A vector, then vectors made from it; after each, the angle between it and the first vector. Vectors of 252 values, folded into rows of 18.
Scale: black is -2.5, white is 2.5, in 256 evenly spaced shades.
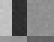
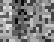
partly aligned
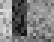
nearly parallel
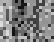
partly aligned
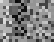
partly aligned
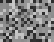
orthogonal
